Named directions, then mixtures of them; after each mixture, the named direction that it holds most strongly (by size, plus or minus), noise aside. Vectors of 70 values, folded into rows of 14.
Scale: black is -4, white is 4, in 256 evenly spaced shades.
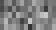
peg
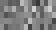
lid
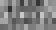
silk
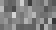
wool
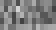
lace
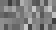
lid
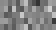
lid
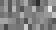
lid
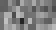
peg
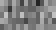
silk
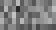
lace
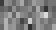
peg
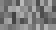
lace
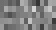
lid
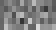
peg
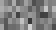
peg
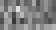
lace
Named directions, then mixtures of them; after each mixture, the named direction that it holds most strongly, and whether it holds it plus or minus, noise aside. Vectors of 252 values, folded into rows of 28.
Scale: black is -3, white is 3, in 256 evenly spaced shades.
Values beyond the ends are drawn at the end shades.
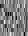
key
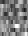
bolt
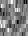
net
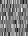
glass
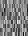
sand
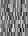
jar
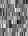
net, plus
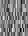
jar, plus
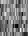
bolt, minus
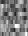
bolt, plus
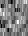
net, minus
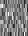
key, minus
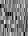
key, plus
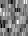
net, minus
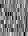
key, plus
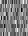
glass, minus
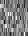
key, minus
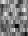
bolt, minus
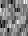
net, minus
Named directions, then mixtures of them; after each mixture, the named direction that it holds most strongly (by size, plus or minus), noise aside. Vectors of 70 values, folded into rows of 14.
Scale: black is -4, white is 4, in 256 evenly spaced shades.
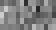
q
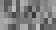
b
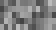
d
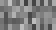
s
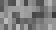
d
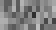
b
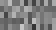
s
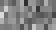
q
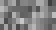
d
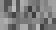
b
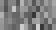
b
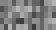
d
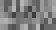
b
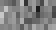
q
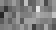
q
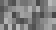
d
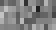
q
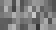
b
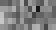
q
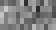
q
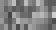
d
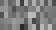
s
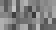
b
